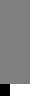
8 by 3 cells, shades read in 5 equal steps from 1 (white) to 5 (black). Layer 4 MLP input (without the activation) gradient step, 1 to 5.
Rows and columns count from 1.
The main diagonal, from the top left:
3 3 3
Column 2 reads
3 3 3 3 3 3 3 1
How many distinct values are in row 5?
1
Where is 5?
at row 8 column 1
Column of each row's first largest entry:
1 1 1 1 1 1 1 1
